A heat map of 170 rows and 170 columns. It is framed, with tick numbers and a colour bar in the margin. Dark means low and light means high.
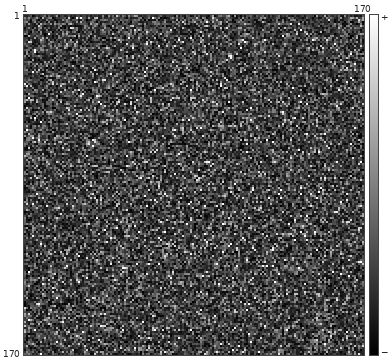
No row or column stands out. Most values sit low, with a long tail of high ones. Overall the values sit about 30% of the way up the scale. No overall slope runs across the table. The grain is fine, like static. No regular stripes run through it. The halves do not mirror each other. No seam splits the table.
